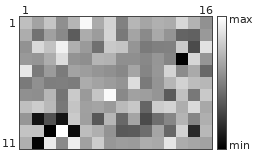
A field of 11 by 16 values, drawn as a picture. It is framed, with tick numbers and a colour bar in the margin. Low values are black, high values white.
Slope: none. Mirror symmetry: none. Odd patch: rougher, in the bottom left. Average level on the scale: 60%. Roughest part: bottom left. Odd rows or columns: none.
